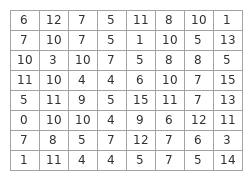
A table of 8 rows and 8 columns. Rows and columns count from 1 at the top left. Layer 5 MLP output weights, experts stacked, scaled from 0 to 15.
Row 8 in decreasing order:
14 11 7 5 5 4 4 1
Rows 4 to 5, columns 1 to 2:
11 10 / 5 11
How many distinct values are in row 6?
7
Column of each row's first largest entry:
2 8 1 8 5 7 5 8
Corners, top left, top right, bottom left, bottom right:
6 1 1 14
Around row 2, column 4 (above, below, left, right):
5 7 7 1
